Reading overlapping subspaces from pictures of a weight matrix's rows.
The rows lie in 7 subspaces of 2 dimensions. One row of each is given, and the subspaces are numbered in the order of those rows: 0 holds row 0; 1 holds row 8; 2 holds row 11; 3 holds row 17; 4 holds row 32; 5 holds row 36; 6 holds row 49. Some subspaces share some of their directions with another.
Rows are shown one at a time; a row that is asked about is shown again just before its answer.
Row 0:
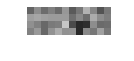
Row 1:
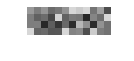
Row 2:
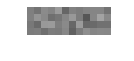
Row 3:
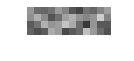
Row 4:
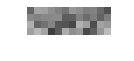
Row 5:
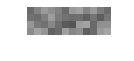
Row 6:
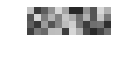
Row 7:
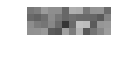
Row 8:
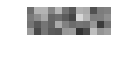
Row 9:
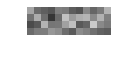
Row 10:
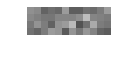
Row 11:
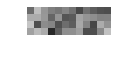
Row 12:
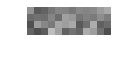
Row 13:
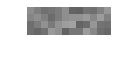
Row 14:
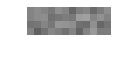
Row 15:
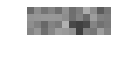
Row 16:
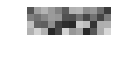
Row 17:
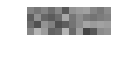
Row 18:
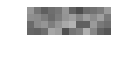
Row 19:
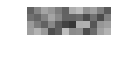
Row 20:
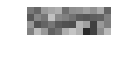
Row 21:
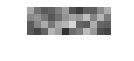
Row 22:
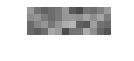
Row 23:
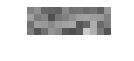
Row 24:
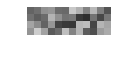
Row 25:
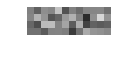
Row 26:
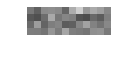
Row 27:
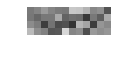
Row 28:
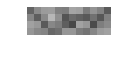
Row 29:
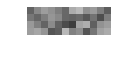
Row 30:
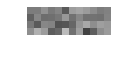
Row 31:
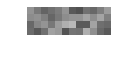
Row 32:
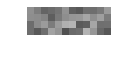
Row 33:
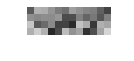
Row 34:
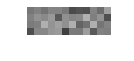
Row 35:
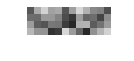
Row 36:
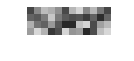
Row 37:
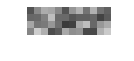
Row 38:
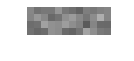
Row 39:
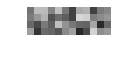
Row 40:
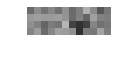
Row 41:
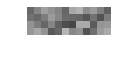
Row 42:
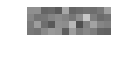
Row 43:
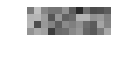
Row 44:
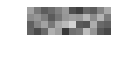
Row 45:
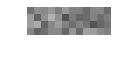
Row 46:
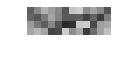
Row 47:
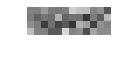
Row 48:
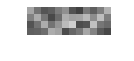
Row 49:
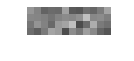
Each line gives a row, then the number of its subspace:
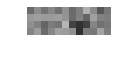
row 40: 0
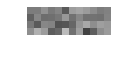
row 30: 3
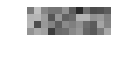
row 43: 2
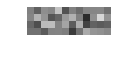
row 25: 6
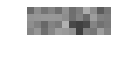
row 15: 0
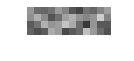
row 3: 6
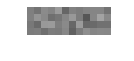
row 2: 6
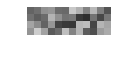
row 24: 1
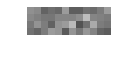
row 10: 6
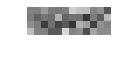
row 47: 5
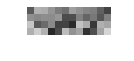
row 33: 2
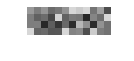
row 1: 5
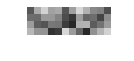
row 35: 1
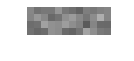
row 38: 6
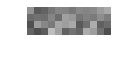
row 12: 2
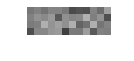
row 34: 5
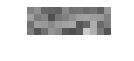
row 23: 4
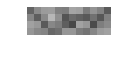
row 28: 3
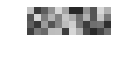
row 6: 4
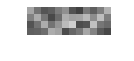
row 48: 3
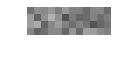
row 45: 3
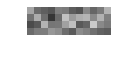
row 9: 3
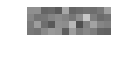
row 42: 6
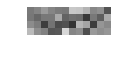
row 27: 5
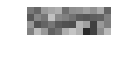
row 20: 4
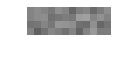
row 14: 1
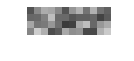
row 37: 5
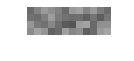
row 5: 5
